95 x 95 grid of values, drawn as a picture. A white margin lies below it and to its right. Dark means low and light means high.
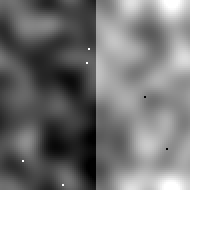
The ninth with the highest average is the bottom right. Six lone cells stand out: four far higher and two far lower than their neighbours. A vertical seam about 50% of the way across splits the table, and the right part is higher.
